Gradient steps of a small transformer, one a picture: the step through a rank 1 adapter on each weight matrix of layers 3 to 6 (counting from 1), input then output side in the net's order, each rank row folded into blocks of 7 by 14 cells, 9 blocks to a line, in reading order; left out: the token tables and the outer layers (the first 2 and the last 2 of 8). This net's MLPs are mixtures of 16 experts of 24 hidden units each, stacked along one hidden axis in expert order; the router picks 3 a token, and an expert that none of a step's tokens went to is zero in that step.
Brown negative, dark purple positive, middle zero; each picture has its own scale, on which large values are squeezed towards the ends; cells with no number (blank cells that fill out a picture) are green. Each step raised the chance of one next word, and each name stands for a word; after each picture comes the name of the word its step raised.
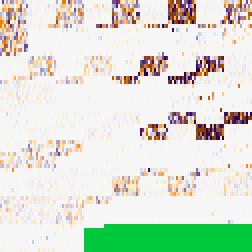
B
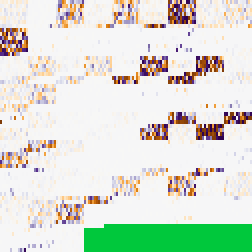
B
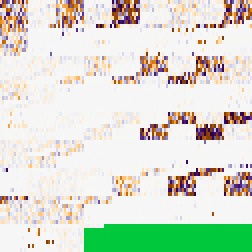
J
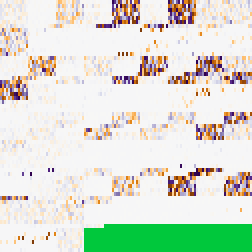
J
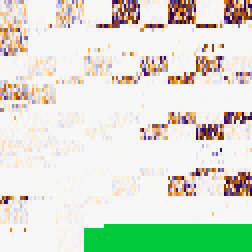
J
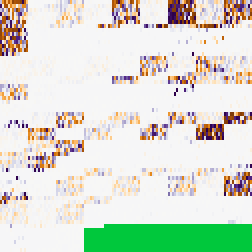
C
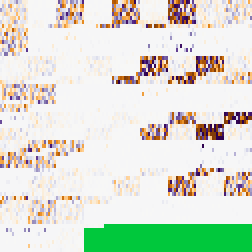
B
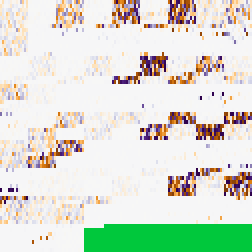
J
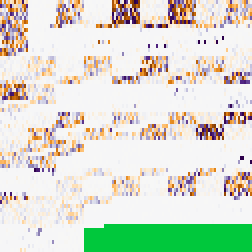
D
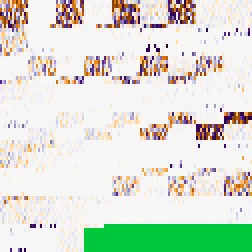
D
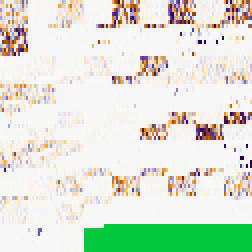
D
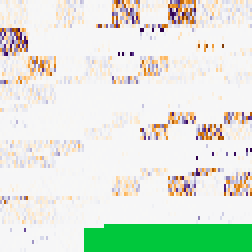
D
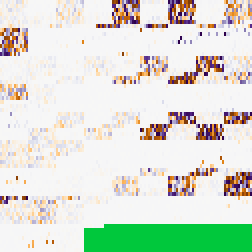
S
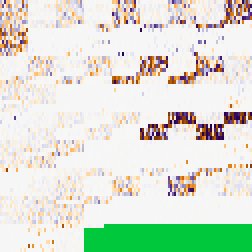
S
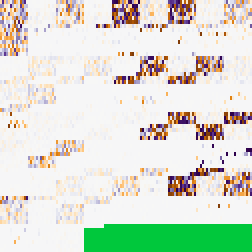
J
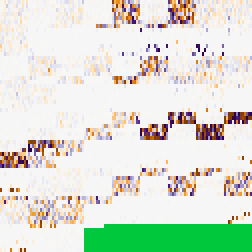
S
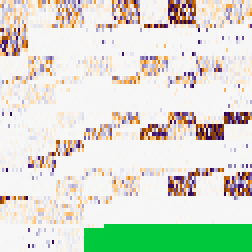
C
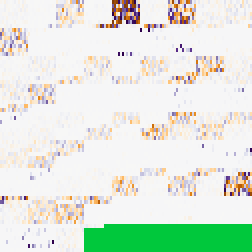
D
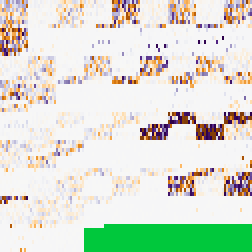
S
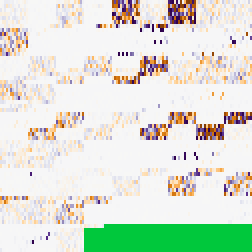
D
